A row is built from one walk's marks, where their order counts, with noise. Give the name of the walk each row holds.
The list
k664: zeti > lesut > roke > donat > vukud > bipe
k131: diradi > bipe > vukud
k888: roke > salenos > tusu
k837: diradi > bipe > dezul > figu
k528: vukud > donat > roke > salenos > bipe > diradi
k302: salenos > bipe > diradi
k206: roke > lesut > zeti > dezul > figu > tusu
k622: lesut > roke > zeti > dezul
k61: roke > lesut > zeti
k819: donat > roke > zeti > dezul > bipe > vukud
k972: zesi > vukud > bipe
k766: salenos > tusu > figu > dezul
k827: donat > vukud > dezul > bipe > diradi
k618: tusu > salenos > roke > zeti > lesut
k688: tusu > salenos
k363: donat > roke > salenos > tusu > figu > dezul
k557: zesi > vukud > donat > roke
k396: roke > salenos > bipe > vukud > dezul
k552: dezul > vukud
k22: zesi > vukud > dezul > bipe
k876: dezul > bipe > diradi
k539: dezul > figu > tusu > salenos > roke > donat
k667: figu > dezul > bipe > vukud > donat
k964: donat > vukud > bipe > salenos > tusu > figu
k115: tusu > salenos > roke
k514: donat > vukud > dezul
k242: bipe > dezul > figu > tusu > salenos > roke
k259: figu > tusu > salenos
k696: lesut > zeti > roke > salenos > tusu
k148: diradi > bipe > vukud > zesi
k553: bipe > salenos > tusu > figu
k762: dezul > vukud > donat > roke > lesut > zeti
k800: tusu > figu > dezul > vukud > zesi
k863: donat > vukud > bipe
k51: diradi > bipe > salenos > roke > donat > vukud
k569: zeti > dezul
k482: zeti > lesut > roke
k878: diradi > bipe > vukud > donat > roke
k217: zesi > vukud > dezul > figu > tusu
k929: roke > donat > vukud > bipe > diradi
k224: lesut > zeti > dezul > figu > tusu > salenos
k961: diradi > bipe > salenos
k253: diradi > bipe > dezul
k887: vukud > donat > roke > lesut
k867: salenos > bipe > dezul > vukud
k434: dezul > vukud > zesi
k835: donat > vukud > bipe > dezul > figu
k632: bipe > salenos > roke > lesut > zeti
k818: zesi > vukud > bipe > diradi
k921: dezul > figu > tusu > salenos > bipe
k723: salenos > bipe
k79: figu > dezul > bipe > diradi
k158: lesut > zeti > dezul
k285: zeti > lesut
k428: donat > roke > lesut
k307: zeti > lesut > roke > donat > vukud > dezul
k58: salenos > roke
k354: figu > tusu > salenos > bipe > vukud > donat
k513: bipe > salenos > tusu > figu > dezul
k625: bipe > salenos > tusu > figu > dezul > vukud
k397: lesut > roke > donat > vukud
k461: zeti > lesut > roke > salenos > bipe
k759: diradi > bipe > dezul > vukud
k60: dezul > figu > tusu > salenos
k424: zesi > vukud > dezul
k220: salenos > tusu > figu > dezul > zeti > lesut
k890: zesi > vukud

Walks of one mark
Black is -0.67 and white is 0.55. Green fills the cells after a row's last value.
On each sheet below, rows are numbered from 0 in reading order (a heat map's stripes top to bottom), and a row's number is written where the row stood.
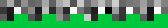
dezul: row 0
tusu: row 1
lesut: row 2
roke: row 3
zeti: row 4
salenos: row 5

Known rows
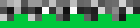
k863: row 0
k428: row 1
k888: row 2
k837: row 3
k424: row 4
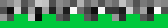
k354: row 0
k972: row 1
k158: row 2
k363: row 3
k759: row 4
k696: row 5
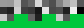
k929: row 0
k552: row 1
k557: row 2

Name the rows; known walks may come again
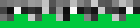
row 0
k539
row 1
k929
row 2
k58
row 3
k835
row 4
k397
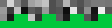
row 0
k434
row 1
k818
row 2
k625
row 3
k259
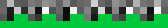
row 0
k217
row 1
k696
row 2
k513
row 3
k424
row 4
k158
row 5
k688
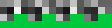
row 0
k51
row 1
k759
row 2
k528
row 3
k79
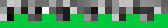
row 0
k972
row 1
k618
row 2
k837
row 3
k354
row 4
k148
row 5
k876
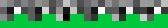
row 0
k762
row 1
k964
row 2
k22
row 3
k206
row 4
k819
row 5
k428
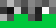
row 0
k667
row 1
k569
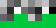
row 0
k285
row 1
k557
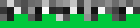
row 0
k552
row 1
k888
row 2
k878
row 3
k632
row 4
k363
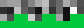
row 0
k827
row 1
k863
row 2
k396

